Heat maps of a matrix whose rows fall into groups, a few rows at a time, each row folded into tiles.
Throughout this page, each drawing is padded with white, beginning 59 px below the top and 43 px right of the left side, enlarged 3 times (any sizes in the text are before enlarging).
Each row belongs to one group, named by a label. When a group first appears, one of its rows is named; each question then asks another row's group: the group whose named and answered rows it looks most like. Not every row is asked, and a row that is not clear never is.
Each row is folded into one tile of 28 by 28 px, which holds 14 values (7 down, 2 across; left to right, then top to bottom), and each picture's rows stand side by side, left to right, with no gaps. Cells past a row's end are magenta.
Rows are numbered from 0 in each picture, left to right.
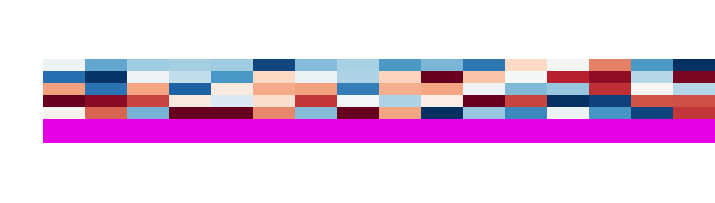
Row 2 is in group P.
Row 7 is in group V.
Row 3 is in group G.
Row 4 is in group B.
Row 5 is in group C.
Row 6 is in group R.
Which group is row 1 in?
G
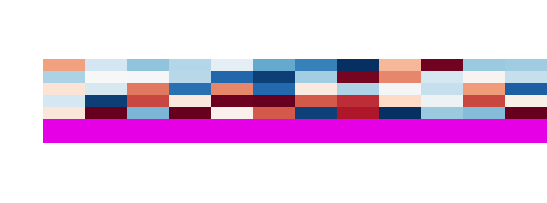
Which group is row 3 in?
V
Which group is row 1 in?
G
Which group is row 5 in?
G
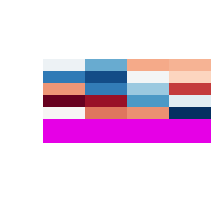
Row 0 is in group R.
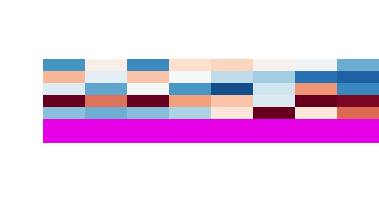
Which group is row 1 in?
C
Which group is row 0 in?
C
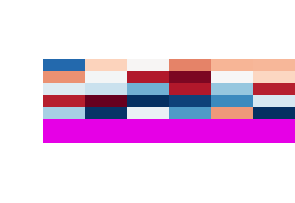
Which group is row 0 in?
C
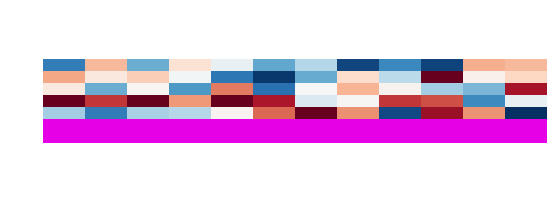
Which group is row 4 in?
V
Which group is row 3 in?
P
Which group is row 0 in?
C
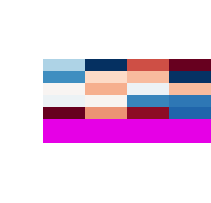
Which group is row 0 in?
P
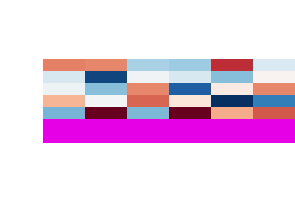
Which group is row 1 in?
G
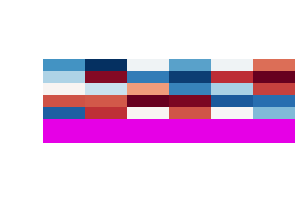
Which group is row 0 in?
V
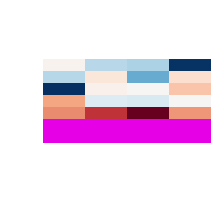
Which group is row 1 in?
P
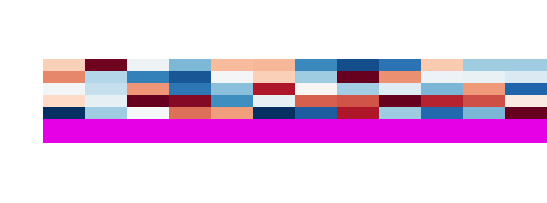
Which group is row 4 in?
C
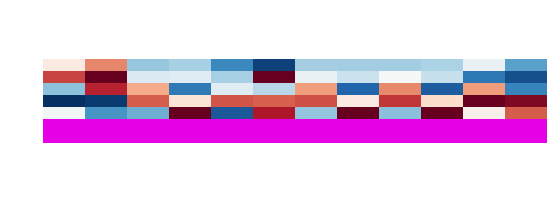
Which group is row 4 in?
G
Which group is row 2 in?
V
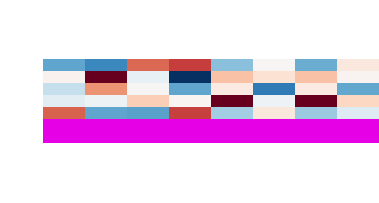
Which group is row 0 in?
B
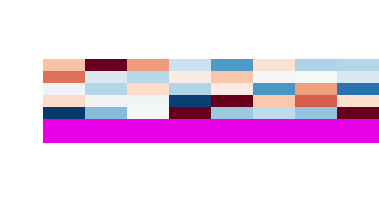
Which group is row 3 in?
G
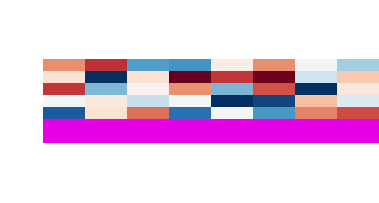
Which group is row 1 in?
B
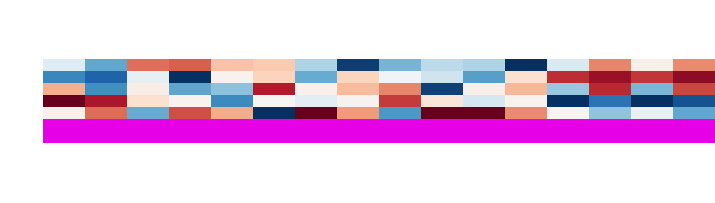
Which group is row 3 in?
P
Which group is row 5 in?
P
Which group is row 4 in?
G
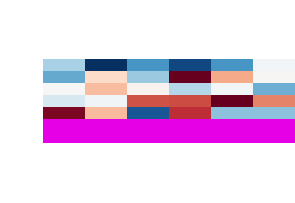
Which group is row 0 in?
P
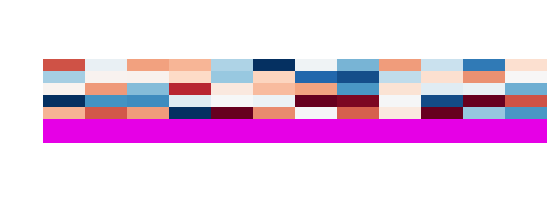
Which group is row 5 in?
C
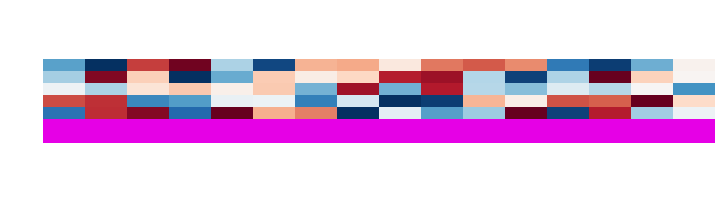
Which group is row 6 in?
V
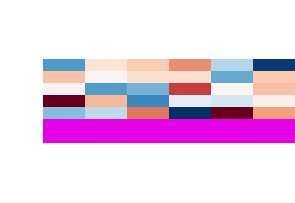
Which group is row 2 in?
P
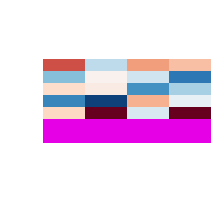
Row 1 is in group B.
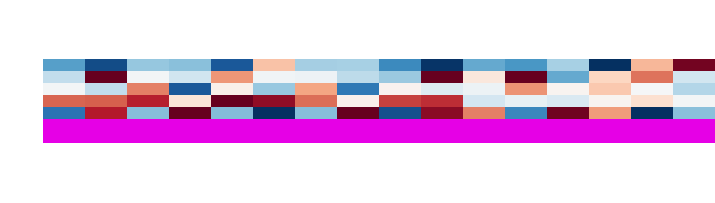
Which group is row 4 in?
V
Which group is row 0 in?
V
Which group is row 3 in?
G
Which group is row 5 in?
B
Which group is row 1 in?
G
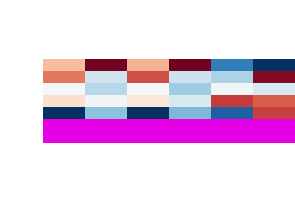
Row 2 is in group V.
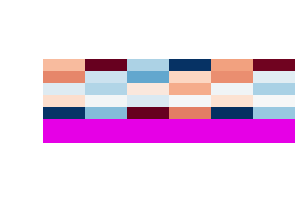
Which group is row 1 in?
P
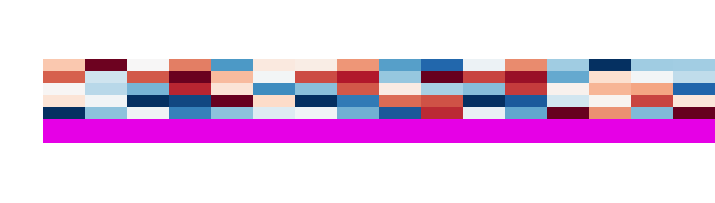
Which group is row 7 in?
G
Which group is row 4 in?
V
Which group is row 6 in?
P
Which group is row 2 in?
C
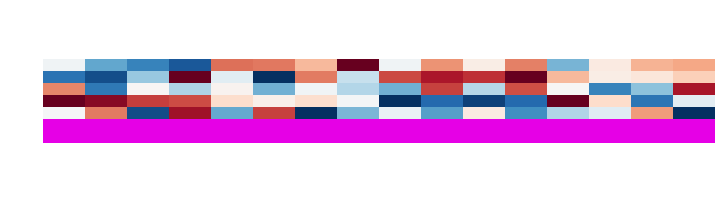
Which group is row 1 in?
V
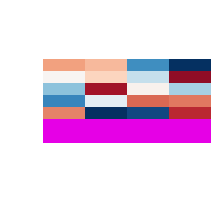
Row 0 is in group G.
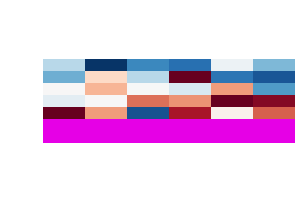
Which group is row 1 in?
V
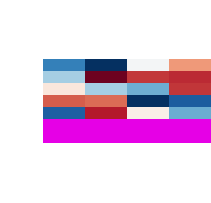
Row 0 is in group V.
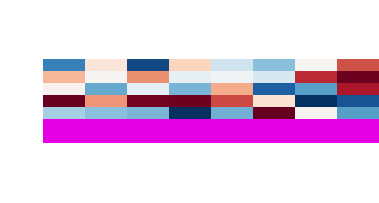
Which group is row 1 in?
C
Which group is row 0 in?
C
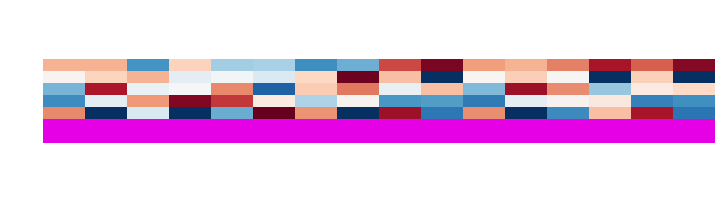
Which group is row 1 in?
C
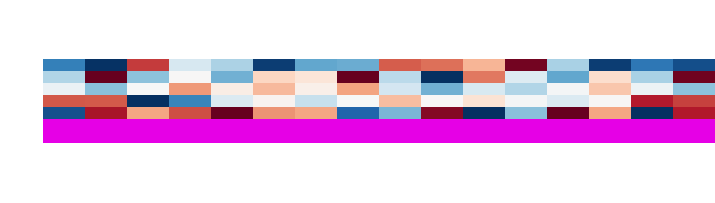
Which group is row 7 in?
V
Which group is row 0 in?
V
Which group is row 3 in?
B
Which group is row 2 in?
P
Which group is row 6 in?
P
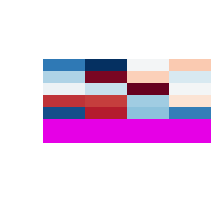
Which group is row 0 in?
V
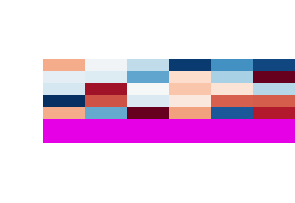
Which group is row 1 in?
P
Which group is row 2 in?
V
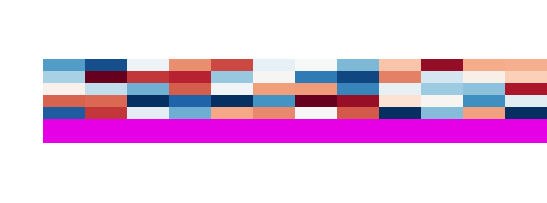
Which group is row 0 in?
V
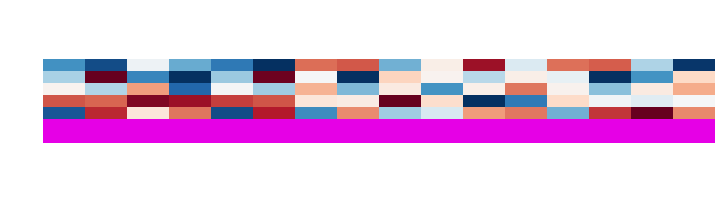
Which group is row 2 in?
V
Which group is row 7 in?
P
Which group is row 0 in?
V
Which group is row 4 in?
C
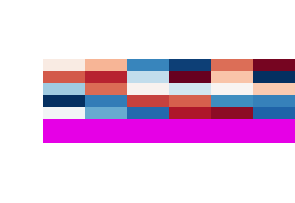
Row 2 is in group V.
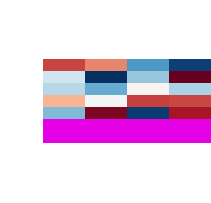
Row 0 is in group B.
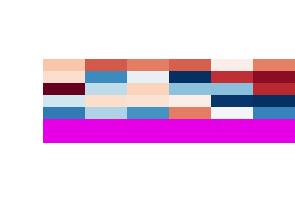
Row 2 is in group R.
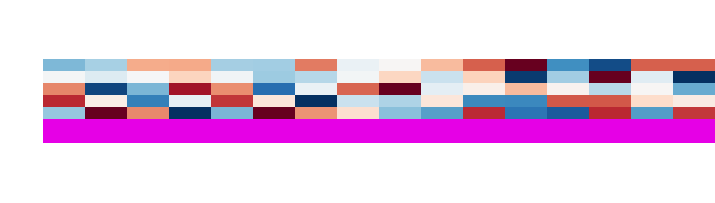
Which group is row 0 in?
G
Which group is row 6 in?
V
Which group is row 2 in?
G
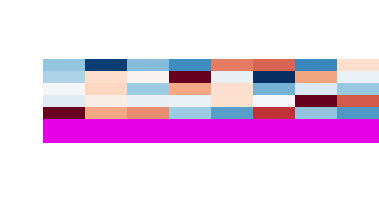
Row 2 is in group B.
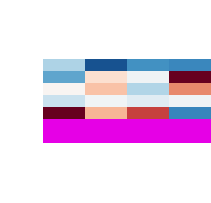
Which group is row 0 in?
P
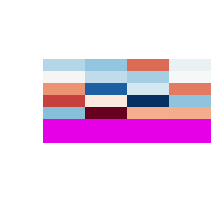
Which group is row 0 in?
G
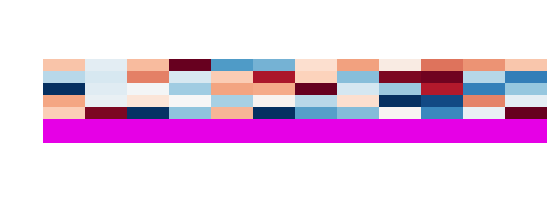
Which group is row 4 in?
R
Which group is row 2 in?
B
